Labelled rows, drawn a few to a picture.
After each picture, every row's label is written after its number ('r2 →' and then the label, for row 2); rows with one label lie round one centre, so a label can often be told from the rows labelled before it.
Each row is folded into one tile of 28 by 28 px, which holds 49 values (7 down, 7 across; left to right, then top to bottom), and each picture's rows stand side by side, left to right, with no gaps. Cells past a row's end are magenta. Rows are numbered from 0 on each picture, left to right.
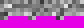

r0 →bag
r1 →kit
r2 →bag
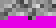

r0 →bag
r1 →bag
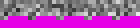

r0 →kit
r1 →bag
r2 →kit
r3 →kit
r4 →kit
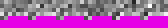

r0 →kit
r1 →bag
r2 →bag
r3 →kit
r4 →bag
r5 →bag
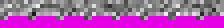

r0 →bag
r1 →bag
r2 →kit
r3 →bag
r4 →kit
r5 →bag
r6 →bag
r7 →kit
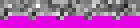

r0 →bag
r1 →bag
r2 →kit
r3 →bag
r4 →kit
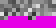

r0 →kit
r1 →bag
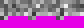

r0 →kit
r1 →bag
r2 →bag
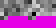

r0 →kit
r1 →bag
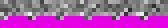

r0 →kit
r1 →kit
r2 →bag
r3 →bag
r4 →kit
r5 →kit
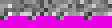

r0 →bag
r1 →kit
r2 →bag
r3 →bag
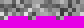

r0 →kit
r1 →bag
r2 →kit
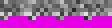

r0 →kit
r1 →kit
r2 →kit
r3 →kit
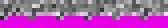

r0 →kit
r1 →bag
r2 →kit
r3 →kit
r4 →bag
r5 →bag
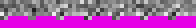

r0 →kit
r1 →kit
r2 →bag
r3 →kit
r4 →bag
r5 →kit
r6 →bag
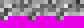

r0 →bag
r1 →bag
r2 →bag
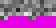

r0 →kit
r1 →kit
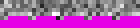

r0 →bag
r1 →kit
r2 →kit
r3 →kit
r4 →bag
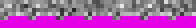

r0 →bag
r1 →bag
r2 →kit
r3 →kit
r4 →bag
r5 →bag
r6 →kit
